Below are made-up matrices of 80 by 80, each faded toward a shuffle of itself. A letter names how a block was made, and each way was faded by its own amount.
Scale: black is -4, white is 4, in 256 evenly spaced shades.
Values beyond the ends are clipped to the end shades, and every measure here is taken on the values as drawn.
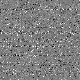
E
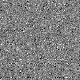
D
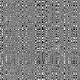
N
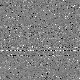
E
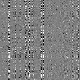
N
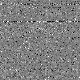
E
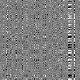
N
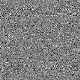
D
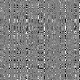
N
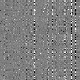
N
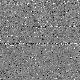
E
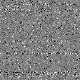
E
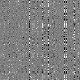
N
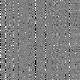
N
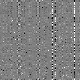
N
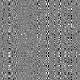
N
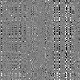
N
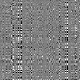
N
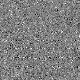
D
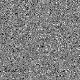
D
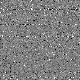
E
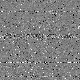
E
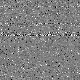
E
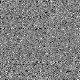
D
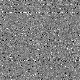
E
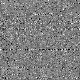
D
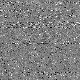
E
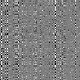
N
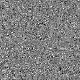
D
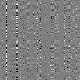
N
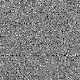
D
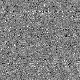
D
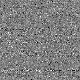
D
